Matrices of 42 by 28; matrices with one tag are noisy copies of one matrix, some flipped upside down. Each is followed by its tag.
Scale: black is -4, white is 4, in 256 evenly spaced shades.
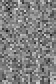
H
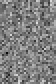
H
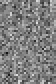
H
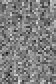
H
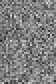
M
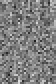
H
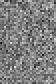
M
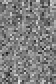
H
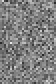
M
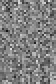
H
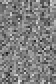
H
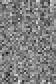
H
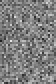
M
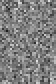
H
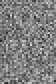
M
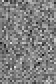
M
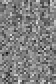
H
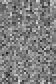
H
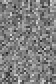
H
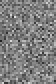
M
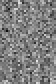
H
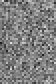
M
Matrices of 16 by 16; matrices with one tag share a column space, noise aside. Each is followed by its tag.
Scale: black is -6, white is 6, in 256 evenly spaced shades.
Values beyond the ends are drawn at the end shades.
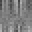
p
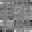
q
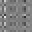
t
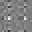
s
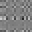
s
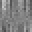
p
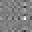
s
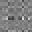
s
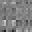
q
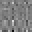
q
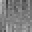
p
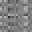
t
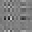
s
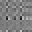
s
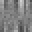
p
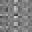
t
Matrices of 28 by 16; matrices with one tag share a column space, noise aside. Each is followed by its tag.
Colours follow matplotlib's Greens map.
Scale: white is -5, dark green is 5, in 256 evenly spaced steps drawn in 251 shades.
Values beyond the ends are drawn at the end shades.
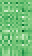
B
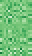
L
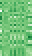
B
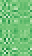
L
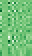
B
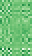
L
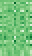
B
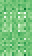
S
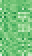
S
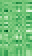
B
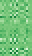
L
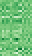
L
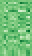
B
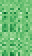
S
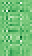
B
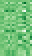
B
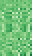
S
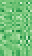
B
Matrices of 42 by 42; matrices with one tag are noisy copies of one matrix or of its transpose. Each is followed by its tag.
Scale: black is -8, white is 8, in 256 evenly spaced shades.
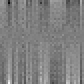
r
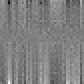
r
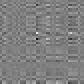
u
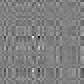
u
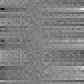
r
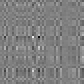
u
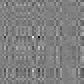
u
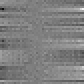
r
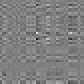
u
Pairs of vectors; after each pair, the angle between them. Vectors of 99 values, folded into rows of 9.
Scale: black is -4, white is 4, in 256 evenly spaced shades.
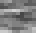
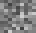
orthogonal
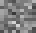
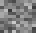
nearly parallel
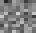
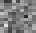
partly aligned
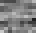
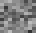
partly opposed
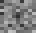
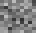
orthogonal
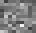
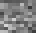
partly aligned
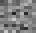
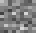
nearly opposite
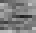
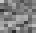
partly opposed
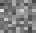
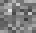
orthogonal
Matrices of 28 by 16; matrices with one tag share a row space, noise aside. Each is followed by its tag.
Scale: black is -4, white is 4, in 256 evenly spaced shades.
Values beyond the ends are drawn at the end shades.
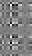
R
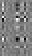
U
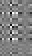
R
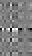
R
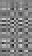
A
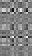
A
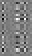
U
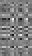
A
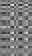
A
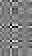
R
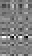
A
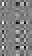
U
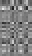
A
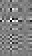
R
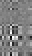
R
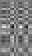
A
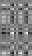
A
